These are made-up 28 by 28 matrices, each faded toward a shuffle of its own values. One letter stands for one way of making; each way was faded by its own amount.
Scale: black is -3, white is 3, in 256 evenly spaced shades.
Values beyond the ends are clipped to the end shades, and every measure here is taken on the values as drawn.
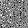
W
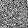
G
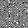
W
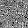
G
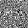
G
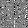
W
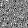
G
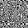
G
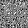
G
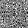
W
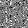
W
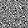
G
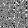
W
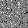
W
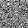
G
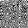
G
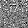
G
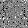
W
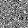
G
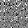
W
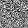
G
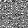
G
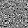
G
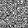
G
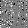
W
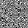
G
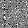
W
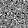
G
